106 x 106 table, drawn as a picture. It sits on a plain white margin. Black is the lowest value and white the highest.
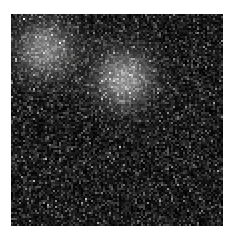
Most values sit low, with a long tail of high ones. On average the colour sits 20% of the way up the scale. No row or column stands out. There are two bumps.
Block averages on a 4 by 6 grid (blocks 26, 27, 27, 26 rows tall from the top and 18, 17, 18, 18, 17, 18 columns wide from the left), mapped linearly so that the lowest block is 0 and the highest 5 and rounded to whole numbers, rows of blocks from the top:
441200 | 113510 | 000000 | 000000
